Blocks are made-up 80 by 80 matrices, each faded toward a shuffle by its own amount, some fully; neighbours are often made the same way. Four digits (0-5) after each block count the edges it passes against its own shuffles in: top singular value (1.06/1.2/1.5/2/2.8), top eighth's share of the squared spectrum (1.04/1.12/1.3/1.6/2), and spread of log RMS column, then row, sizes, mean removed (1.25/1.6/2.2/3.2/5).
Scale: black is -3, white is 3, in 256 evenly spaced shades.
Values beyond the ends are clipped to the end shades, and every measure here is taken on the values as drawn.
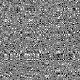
4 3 2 2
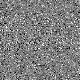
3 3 0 2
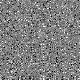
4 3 1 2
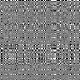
5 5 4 4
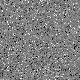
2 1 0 0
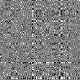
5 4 3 3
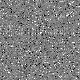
3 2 1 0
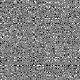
4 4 2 3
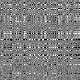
5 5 3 4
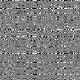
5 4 2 3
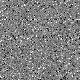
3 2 0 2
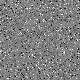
2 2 0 1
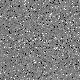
2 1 0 0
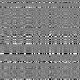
5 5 2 4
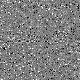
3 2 0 1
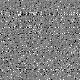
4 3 0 2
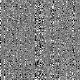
2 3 4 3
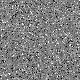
0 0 0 0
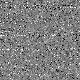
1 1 0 2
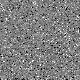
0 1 0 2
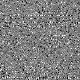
1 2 0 2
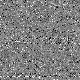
1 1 0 2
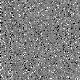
3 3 2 1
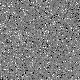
0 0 0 0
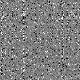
4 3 2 1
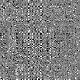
4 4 3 2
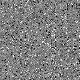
3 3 2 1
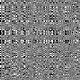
5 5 4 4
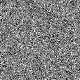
0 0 1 0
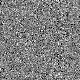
0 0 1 0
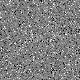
1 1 1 1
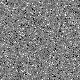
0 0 0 0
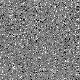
3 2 2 1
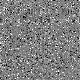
3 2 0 1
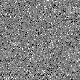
3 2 0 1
